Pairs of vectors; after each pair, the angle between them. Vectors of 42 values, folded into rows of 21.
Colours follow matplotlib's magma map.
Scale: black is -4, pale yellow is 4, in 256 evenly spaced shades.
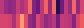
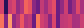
partly aligned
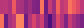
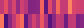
nearly parallel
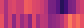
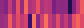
partly aligned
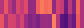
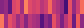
partly aligned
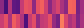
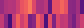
orthogonal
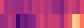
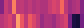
nearly opposite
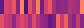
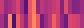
orthogonal
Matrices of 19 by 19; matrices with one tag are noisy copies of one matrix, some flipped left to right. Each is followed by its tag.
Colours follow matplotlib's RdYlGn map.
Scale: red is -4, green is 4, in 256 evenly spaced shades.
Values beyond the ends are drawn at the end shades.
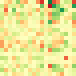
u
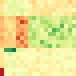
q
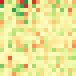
u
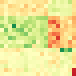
q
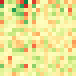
u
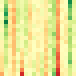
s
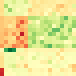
q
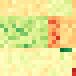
q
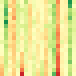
s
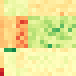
q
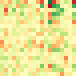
u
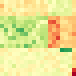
q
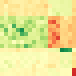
q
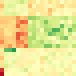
q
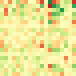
u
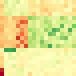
q
